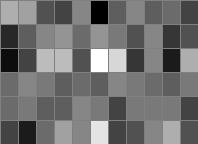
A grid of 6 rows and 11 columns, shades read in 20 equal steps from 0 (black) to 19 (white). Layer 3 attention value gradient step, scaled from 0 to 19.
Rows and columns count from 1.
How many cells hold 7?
8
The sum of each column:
38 45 54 56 52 63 52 44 54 43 44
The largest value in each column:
13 12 14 14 10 19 16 10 10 13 13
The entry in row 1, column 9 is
7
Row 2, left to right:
3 7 10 11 8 11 9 6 10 4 6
